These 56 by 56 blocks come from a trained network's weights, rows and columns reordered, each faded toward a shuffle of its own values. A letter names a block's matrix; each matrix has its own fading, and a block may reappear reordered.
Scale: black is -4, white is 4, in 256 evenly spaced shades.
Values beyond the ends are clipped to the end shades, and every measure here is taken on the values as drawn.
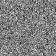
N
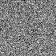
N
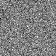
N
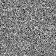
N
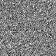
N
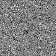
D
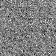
D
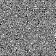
D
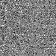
D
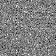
D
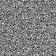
D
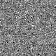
D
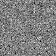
D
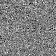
N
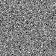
N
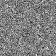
N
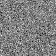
N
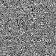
D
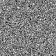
N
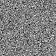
N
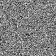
N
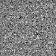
D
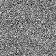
N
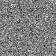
D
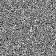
N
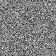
N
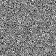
N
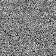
D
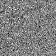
N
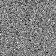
N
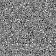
D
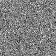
N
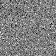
D
